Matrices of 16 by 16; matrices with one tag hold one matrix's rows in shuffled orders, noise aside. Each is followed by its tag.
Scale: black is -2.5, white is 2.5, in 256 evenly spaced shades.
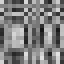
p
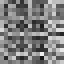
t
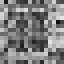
t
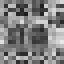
t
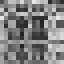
t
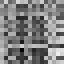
t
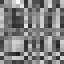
p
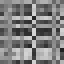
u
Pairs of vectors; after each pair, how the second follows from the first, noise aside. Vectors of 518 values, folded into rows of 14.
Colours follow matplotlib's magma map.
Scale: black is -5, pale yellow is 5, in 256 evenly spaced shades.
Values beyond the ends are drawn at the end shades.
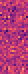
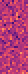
shuffled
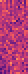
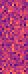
shuffled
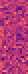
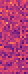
shuffled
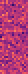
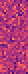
shuffled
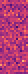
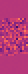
partly zeroed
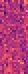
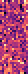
scaled up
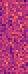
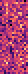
scaled up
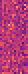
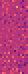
partly zeroed
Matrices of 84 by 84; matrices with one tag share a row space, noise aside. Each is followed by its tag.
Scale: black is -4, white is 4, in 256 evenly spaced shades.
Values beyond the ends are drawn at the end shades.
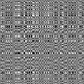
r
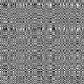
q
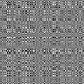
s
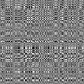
r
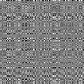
s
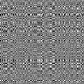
q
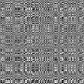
r
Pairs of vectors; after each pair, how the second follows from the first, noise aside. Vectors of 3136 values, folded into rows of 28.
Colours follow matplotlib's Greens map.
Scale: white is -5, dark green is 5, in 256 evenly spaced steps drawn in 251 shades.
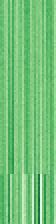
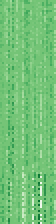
partly zeroed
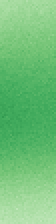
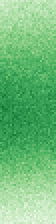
scaled up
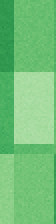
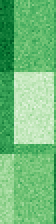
scaled up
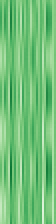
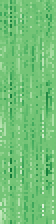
partly zeroed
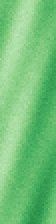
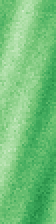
copied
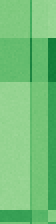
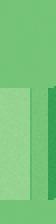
partly zeroed
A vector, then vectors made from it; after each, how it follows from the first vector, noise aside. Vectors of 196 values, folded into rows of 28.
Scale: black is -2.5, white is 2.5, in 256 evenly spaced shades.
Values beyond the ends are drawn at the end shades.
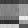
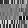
sign-scrambled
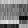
negated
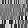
sign-scrambled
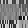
sign-scrambled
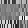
sign-scrambled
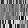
sign-scrambled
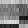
negated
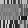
sign-scrambled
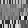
sign-scrambled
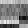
negated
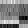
negated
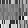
sign-scrambled
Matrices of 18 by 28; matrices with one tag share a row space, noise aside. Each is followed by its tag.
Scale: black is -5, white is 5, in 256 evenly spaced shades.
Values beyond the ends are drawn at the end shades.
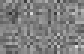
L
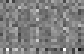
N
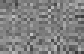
L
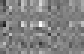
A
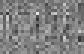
N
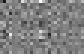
A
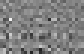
A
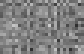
L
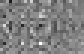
A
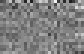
L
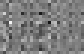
A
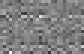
A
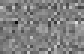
L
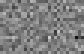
L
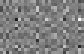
N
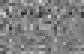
A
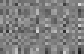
N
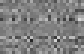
L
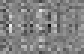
A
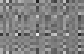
N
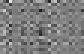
A
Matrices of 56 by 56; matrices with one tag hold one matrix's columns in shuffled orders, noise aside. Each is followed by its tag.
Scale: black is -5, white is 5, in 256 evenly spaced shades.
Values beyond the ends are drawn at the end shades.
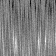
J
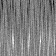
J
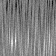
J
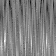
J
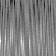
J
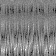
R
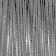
J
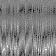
R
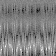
R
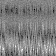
R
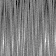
J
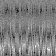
R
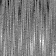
J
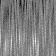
J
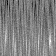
J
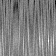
J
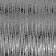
R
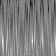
J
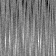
J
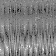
R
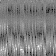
R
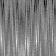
J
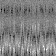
R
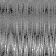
R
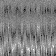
R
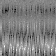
R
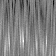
J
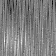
J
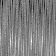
J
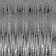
R
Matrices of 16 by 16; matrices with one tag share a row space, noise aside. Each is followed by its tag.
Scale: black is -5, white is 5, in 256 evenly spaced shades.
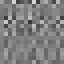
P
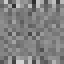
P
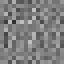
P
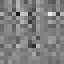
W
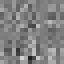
W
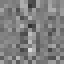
W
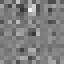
W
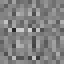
P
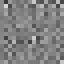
P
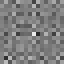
P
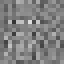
P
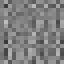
P
